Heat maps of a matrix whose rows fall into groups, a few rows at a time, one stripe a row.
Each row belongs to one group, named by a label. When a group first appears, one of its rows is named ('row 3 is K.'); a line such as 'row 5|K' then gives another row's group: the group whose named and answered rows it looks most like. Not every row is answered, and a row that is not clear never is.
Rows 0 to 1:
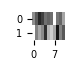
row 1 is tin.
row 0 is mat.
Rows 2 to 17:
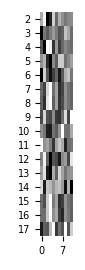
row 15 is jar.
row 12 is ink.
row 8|jar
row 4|jar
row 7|jar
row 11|tin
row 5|mat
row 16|jar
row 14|tin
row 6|ink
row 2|mat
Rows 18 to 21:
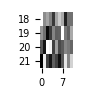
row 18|tin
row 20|jar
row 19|mat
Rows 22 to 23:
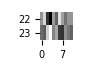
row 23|jar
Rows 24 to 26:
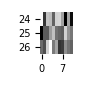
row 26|jar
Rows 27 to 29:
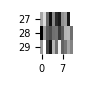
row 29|mat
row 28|ink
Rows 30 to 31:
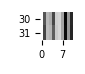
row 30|tin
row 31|tin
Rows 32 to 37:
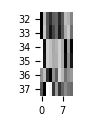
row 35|tin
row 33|ink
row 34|tin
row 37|jar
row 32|ink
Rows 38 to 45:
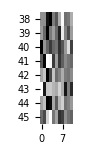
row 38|mat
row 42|mat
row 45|jar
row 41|jar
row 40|ink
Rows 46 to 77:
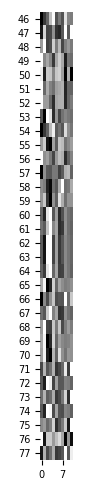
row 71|ink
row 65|mat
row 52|tin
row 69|mat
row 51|tin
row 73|ink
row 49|tin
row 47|ink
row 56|tin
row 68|mat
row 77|ink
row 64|jar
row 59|mat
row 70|mat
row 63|jar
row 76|tin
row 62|jar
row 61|jar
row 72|jar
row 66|ink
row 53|jar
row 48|mat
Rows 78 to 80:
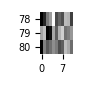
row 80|ink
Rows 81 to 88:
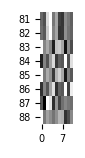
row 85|tin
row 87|jar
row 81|jar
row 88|tin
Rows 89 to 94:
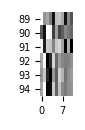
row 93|mat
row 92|mat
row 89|tin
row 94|mat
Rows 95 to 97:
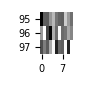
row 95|ink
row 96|mat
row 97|ink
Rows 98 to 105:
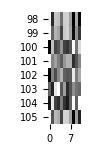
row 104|ink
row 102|ink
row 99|tin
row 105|tin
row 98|tin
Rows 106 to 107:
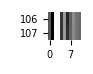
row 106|jar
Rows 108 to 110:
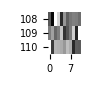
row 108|jar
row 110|tin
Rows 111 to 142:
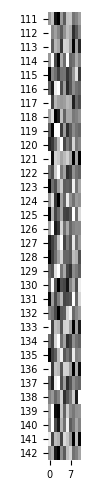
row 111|mat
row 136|tin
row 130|ink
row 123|ink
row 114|mat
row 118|mat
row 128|ink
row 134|jar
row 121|tin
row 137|jar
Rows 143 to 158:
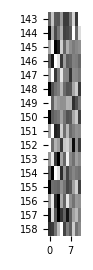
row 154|jar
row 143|ink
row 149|tin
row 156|mat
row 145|mat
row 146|jar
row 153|mat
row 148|ink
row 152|tin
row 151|mat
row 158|ink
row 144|ink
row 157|ink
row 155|ink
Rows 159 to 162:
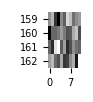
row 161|jar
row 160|ink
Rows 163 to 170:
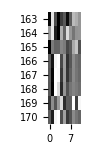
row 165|ink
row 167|jar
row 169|ink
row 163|ink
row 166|jar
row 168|jar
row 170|jar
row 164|mat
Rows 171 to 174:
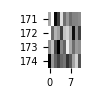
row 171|mat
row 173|mat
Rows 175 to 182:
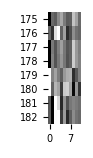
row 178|ink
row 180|tin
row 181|jar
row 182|jar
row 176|jar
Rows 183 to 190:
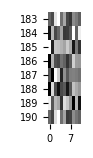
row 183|jar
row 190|jar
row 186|ink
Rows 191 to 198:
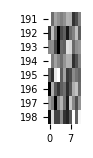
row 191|tin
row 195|jar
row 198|ink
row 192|ink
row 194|tin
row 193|mat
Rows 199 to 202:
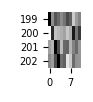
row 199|ink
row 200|tin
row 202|mat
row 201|mat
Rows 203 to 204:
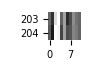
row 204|jar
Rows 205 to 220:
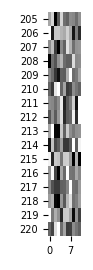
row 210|jar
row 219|tin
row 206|tin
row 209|mat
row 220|jar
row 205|mat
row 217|mat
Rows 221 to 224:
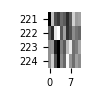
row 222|jar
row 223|mat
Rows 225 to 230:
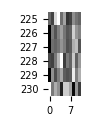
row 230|tin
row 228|ink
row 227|ink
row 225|jar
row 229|ink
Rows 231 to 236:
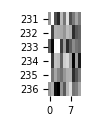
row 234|tin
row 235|tin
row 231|mat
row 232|tin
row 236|mat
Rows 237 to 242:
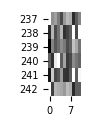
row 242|tin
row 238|ink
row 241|ink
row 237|tin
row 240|jar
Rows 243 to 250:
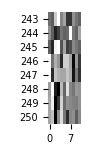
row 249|mat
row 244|mat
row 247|tin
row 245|jar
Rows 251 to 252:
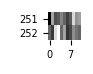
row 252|jar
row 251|ink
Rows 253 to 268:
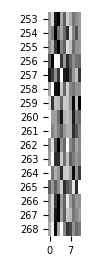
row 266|mat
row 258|mat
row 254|mat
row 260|tin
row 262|mat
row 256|jar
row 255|mat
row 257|ink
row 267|mat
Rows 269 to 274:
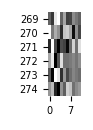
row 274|mat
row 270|tin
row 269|jar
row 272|mat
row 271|ink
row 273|jar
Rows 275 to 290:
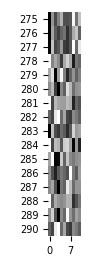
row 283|ink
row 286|mat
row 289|mat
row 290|jar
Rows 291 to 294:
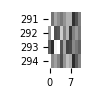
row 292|mat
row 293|jar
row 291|tin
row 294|tin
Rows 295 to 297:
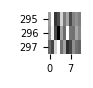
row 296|mat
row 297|jar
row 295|mat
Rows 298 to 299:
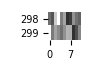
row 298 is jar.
